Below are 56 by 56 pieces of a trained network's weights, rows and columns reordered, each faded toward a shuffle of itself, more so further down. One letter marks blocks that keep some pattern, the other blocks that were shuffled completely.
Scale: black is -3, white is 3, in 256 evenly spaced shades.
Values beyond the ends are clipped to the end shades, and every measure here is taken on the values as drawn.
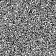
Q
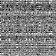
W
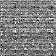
W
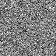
Q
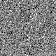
Q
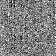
W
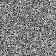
Q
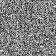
Q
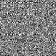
W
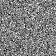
Q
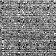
W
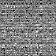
W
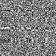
W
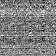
W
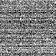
W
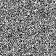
Q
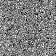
Q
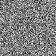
W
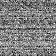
W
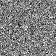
Q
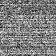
W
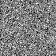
Q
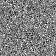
Q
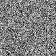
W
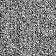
W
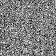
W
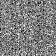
W
